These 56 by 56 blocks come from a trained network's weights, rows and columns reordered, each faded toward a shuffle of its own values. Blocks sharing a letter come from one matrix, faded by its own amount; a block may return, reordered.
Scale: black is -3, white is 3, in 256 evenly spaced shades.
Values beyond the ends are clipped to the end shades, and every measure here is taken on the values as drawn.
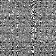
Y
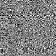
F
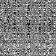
Y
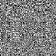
F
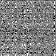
Y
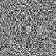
F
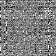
Y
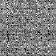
Y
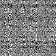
Y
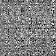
Y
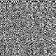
F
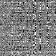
Y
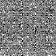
Y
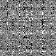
Y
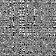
Y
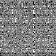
Y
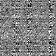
Y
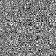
F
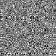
F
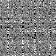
Y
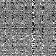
Y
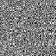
F
